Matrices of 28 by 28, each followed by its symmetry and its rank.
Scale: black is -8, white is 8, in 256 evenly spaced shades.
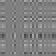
neither, rank one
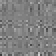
neither, rank three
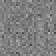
neither, rank five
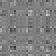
antisymmetric, rank two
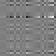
neither, rank one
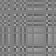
symmetric, rank one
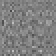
neither, rank five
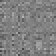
neither, rank five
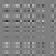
neither, rank one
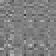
neither, rank three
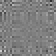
antisymmetric, rank two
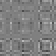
antisymmetric, rank two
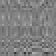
neither, rank three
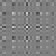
symmetric, rank one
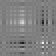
symmetric, rank one
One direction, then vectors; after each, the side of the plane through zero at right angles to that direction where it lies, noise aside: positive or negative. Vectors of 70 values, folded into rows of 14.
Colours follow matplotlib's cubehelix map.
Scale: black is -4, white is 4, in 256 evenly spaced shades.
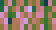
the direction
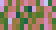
negative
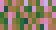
negative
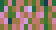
positive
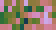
negative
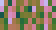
negative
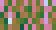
negative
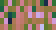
positive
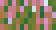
negative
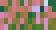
negative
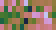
negative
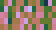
positive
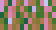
negative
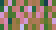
positive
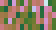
negative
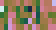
negative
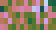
negative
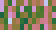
negative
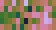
negative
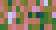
negative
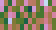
negative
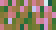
negative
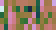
negative
